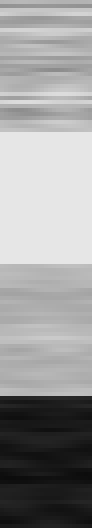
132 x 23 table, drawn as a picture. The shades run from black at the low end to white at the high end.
It is made of 4 by 1 panels. Panel 1,1: high, streaked across. Panel 2,1: very high, flat. Panel 3,1: high, streaked across, faint in contrast. Panel 4,1: very low, streaked across, faint in contrast.
